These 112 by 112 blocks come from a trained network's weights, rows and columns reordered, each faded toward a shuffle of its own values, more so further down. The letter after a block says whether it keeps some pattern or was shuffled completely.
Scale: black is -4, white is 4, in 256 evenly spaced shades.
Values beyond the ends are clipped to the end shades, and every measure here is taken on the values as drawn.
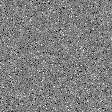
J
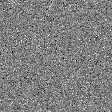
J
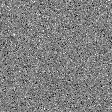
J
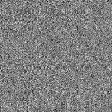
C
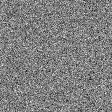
J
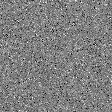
J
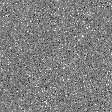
J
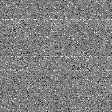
C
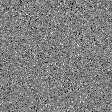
J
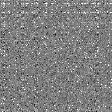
C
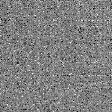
C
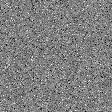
J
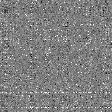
C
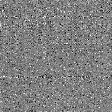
C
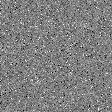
J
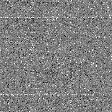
C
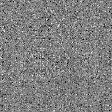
C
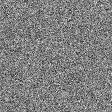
J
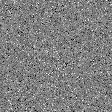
J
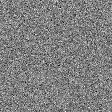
J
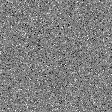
J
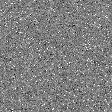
J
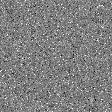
J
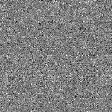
C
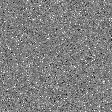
J
